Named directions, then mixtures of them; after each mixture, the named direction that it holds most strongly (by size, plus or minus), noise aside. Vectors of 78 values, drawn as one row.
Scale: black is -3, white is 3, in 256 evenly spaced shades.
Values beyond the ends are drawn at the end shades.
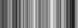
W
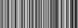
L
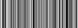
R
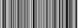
R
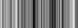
W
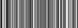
R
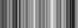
W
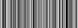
R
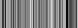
R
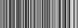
L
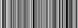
R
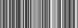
L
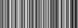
L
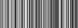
L
